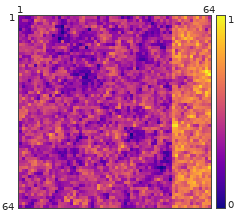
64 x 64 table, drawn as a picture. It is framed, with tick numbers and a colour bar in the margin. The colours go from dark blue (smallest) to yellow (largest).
Grain: blotchy. Stripes: none. Seam: vertical, 80% of the way across, the right part higher.
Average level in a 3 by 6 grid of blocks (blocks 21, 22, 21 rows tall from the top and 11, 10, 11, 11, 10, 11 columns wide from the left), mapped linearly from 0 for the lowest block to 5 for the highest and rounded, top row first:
101115 | 211125 | 112115
